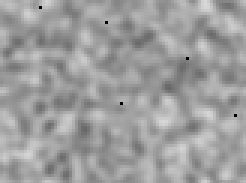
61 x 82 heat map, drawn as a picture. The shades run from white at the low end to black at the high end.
Grain: blotchy. Lone odd cells: 5, each higher than its neighbours. Odd rows or columns: none. Histogram: heavy tails on both sides. Stripes: none.
